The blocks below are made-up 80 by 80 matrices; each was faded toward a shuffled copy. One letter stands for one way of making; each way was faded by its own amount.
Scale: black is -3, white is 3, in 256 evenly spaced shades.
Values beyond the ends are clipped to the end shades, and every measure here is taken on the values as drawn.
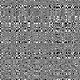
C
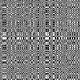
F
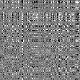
C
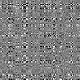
C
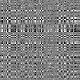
F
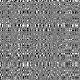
C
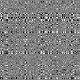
C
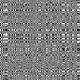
F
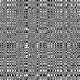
F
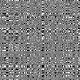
C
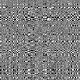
C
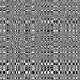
F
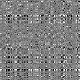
C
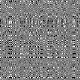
C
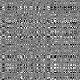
C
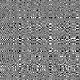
C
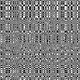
F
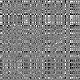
F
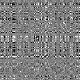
C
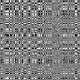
F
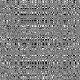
C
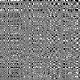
C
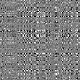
C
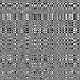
F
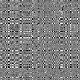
F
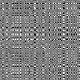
F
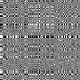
F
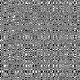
C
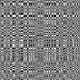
F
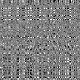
C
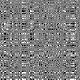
C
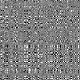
C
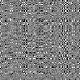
C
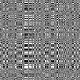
F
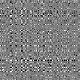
C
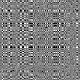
F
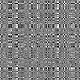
F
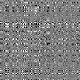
C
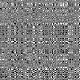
C
